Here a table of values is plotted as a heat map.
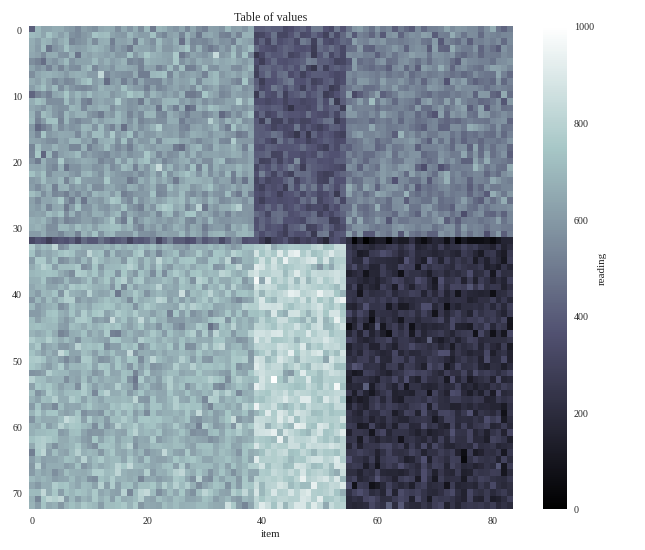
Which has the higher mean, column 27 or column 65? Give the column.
27
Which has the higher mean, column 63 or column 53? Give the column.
53
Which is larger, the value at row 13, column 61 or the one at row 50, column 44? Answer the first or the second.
the second
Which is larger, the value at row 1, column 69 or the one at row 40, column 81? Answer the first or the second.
the first
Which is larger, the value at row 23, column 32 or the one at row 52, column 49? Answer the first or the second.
the second
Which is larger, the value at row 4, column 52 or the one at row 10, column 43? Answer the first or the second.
the second
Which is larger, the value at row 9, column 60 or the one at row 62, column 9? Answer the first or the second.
the second
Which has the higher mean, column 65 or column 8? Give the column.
8
